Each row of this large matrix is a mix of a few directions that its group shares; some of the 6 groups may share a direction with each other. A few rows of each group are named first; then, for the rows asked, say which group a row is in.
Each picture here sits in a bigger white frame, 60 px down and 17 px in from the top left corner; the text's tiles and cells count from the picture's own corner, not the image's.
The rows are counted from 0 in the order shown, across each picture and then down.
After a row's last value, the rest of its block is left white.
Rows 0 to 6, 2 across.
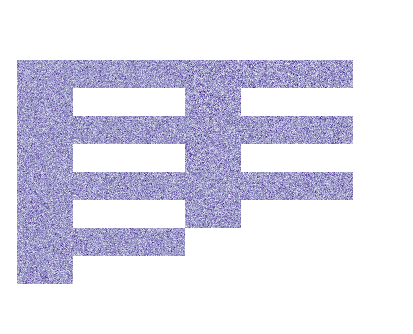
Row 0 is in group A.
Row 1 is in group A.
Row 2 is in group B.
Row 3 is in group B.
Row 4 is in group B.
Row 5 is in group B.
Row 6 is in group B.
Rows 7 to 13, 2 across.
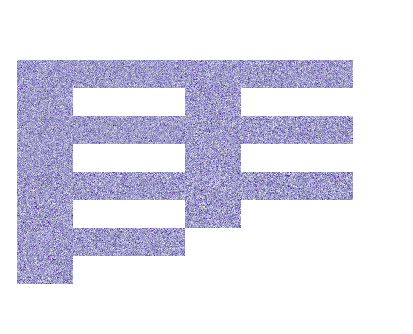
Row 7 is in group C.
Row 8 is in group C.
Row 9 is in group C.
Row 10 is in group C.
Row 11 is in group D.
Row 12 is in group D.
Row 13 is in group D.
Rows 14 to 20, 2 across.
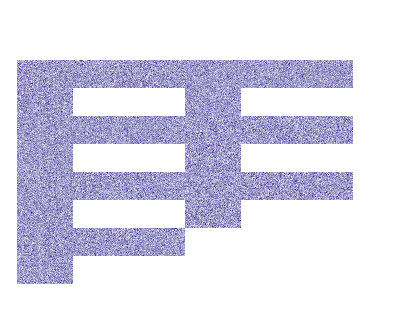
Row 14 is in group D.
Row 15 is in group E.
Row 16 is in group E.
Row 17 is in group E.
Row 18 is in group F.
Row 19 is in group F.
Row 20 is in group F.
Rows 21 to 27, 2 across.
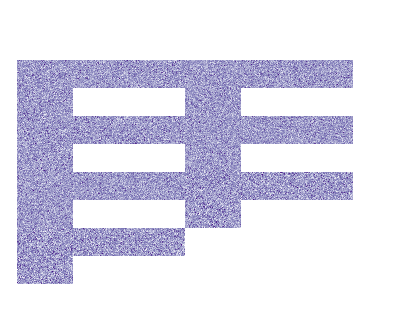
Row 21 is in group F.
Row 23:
F
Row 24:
D
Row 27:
C
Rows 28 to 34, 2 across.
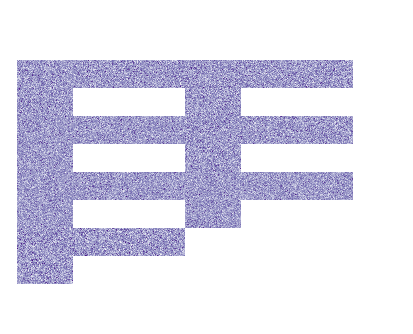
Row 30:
E
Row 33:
E
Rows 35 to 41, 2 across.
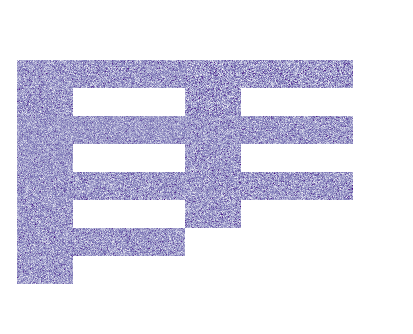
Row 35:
F
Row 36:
E
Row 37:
C
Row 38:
F
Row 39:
A
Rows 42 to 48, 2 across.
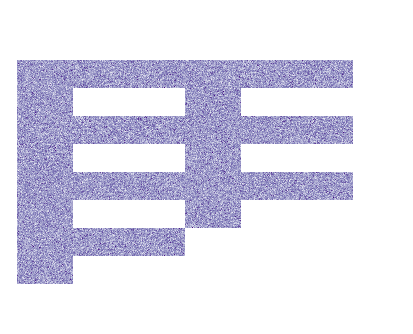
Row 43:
B
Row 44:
B
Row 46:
A
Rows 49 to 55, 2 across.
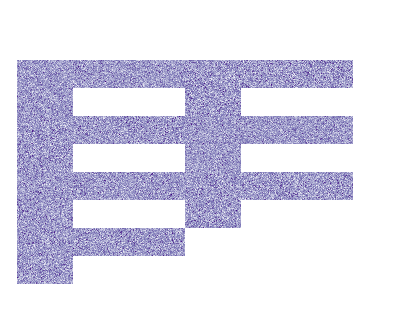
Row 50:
B
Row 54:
E
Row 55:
E
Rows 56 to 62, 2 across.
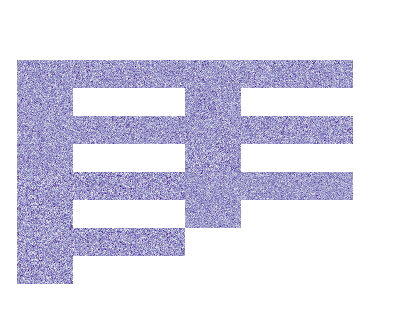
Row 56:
F
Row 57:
B
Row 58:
F
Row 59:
D
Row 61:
C
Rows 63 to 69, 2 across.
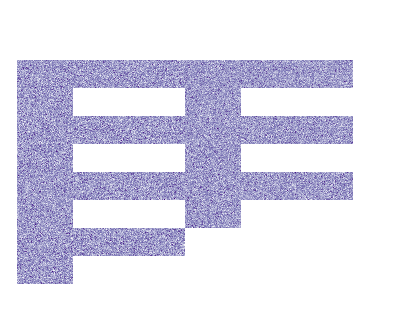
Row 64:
C
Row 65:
E
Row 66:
B
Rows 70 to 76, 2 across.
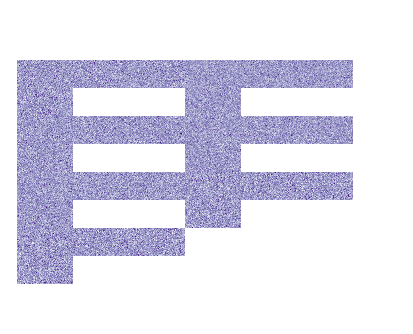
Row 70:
D
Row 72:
C
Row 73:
F
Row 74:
B
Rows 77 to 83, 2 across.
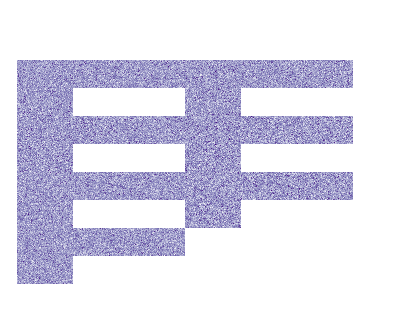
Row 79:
C
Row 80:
B
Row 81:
D
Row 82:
A
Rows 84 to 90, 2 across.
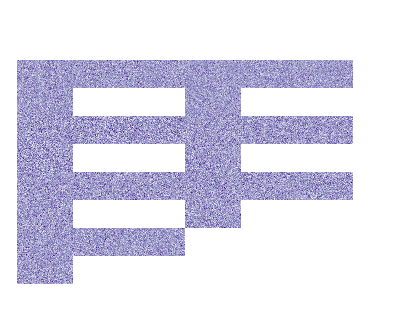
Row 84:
F
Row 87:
D
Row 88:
F
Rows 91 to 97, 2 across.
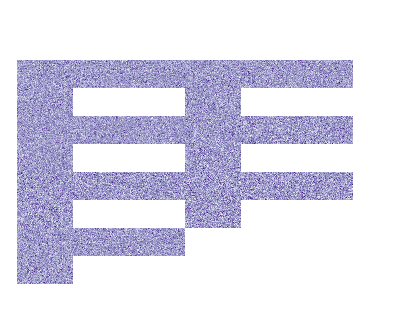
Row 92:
B
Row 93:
B
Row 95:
D
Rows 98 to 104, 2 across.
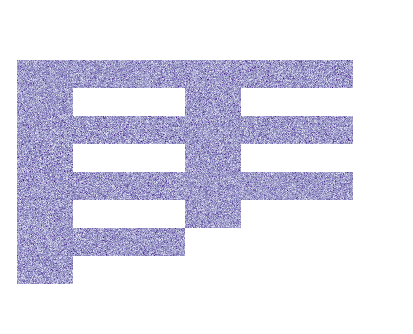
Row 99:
A
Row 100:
F
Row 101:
F
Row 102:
E
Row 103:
F
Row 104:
D
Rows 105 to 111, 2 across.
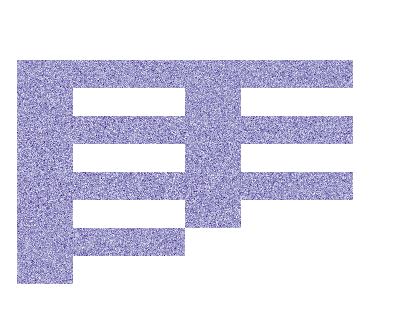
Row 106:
C
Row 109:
B
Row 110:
C
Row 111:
A
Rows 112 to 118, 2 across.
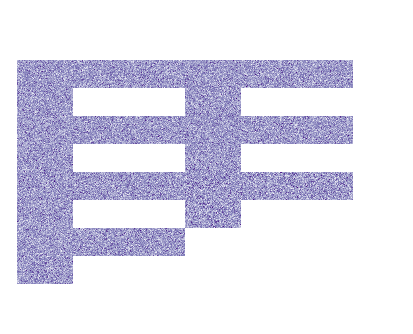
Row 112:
A
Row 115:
F
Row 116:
E
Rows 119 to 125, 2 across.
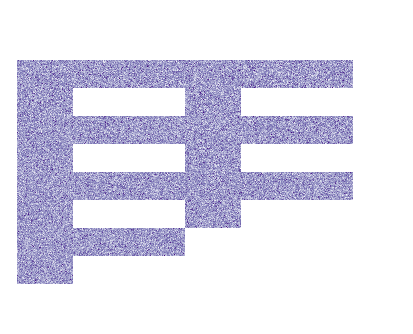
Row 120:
A
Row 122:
D
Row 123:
D
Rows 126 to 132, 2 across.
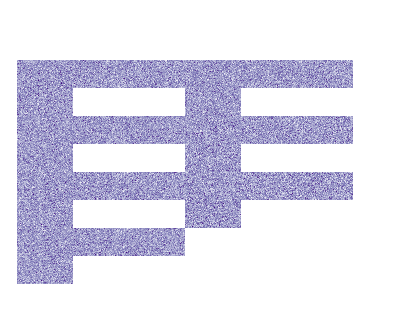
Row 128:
E
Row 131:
B
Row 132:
F
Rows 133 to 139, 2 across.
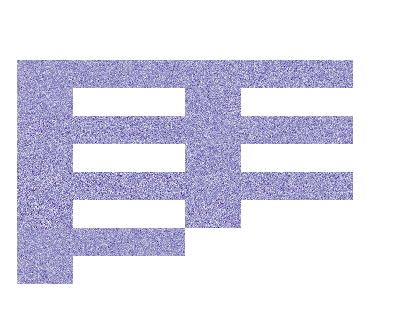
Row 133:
B
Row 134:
F
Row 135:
C
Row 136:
B
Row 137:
D
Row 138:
D
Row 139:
B
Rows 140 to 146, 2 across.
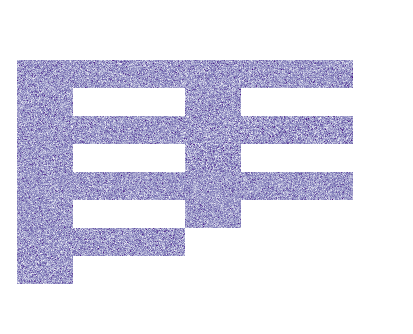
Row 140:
D
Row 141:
C
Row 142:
C
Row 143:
B
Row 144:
F
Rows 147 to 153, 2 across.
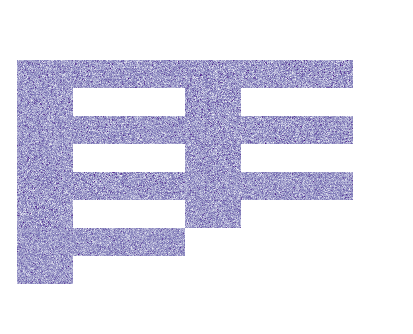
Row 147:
F
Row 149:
F
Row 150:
C
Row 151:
D
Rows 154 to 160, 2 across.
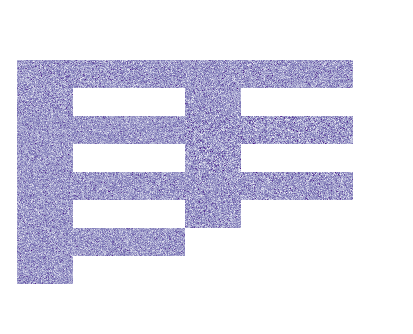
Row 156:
F
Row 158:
B
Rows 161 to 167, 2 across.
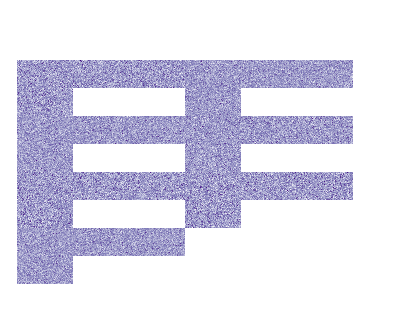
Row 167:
E
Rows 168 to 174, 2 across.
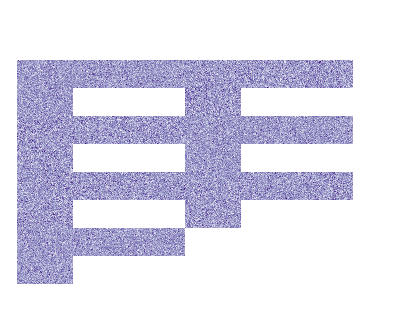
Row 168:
F
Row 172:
C
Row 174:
F
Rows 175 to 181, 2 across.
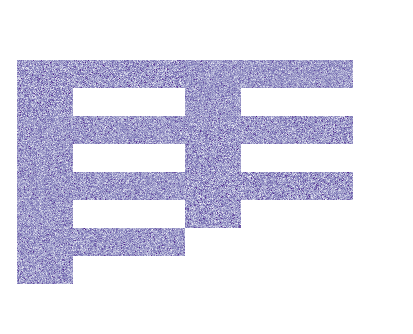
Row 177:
C
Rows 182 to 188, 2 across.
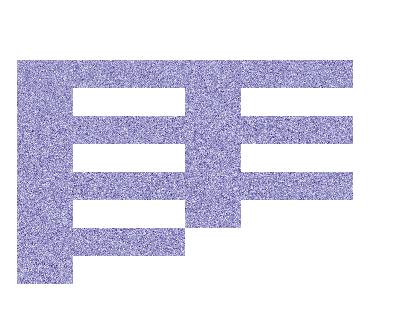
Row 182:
A
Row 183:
D
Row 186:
B
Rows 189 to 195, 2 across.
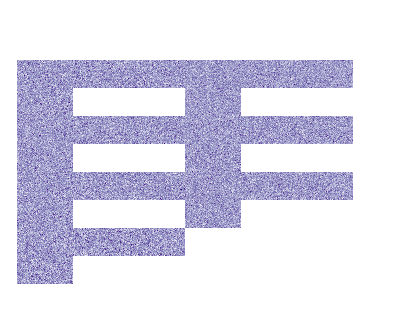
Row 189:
F
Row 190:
F
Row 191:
A
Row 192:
F
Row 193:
C
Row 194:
A
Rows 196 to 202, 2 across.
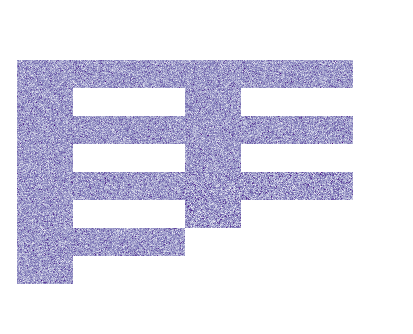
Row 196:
D
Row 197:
D
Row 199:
A
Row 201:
B
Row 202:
F
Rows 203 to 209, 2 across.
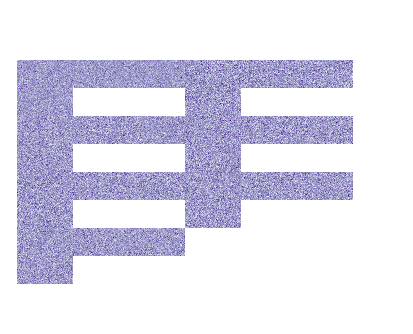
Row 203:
C
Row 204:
C
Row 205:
F
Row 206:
D
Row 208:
F
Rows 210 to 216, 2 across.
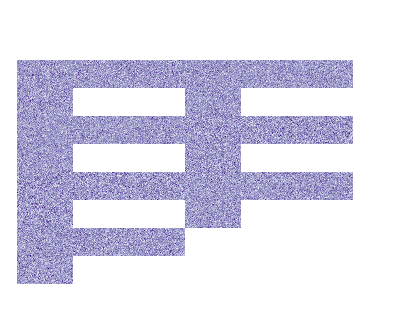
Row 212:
B
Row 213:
C
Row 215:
C
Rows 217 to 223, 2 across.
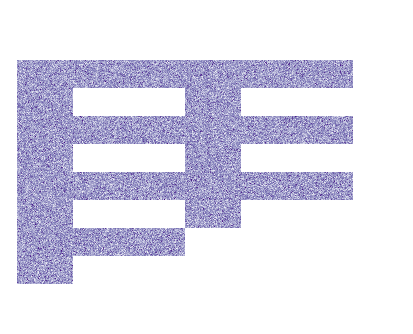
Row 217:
D
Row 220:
F
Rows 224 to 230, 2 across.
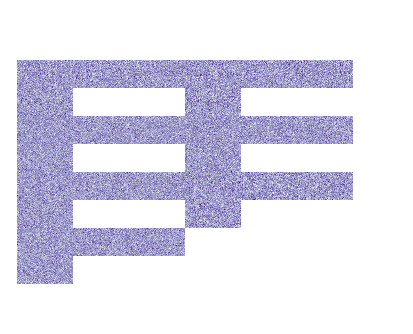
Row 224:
F
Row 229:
A
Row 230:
E
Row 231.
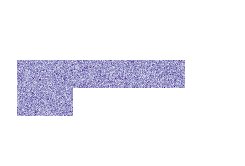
